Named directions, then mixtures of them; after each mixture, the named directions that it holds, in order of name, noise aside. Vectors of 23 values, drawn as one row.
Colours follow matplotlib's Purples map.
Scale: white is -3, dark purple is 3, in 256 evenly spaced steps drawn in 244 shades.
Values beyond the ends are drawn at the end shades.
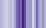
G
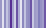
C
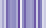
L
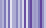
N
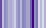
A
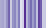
L, N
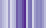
G, N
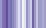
G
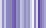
A, L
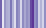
A, C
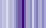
G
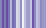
C, G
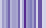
L, N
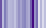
A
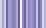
L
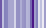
A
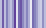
C, N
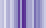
G, L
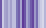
A, G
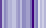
A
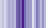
G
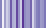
C, G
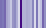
C, L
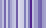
C, N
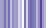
G, N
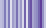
N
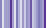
C
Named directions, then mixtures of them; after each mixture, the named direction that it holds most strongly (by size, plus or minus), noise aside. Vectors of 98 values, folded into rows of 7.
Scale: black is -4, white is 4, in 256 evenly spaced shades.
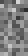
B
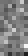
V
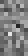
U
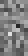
U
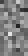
U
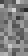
B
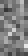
V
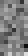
V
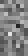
U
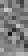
U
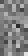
U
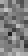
U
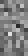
U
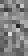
U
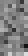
V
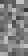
B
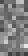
V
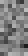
V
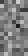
B
